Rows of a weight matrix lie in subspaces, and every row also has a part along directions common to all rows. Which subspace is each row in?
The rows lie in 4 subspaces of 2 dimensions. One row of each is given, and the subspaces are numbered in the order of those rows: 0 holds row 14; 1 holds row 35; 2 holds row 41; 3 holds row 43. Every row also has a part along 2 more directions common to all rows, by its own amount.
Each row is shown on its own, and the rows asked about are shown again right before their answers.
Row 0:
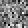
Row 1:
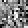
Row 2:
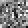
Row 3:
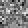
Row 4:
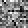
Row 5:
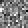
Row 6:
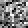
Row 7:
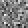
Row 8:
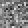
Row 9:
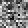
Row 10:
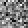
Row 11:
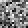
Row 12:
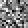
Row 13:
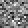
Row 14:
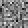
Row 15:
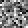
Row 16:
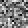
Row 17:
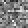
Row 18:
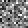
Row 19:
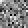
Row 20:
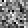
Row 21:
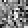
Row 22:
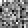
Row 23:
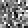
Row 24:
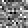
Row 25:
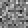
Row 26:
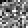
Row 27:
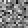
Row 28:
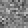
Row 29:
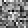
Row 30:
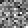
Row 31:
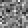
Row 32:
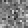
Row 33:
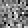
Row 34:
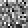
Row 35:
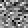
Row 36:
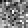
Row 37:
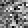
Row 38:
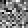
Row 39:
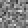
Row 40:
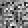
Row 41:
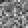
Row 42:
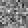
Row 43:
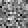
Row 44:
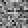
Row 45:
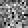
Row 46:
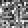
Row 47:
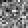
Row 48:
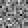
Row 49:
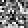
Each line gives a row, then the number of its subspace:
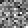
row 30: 2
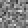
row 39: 3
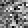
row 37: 0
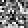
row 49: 2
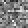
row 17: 3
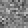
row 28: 2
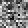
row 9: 3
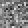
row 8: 0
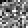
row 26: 2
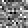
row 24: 3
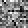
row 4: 3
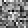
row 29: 3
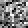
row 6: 0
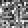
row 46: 0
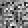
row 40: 0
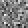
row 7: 1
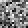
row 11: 0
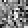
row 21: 1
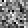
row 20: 2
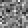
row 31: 2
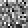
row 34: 1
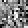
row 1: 1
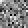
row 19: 0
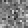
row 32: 1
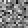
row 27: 3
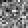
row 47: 2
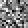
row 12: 3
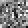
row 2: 1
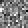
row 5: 0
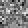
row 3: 2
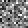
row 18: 3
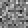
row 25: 3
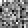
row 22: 0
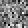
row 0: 1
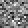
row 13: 1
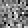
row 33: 1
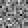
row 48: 3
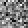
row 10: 2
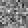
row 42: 2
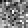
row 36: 1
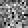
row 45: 1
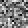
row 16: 0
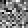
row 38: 3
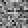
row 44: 3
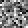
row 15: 2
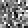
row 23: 1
